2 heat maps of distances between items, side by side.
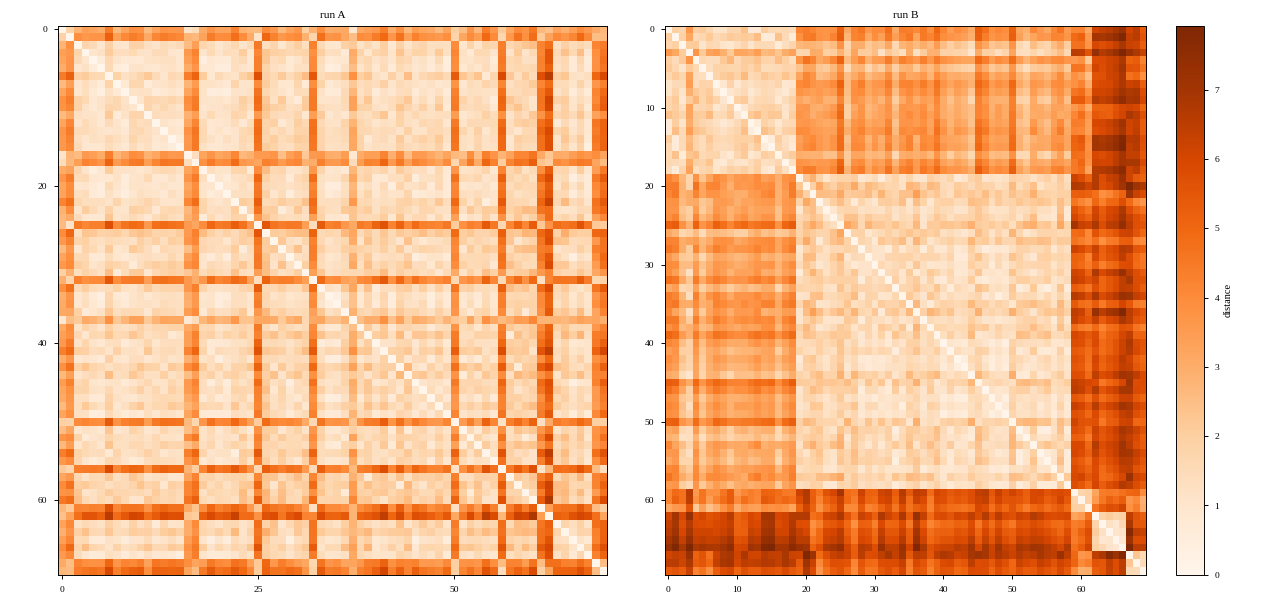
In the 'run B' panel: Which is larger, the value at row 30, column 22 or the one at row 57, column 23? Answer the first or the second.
the second
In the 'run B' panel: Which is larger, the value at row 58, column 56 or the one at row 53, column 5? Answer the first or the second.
the second
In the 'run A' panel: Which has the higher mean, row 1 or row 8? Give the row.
1
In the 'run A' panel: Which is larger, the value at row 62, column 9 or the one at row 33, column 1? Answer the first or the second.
the first
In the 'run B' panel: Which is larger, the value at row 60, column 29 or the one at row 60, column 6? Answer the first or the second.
the first
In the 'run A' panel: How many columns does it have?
70
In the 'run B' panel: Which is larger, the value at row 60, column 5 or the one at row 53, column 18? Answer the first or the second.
the first
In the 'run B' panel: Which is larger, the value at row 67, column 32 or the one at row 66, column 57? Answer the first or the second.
the first
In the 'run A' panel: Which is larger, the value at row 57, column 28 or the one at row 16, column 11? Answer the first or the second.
the second
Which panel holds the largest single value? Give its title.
run B
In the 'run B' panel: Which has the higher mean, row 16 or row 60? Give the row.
60
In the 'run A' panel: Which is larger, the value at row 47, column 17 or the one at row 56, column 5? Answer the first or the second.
the second
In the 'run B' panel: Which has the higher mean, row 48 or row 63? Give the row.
63
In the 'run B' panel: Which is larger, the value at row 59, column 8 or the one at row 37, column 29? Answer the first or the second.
the first
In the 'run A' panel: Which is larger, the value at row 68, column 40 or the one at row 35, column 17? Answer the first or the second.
the first
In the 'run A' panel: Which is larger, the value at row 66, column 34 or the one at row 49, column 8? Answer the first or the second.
the first
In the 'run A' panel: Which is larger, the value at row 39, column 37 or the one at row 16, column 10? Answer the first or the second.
the second
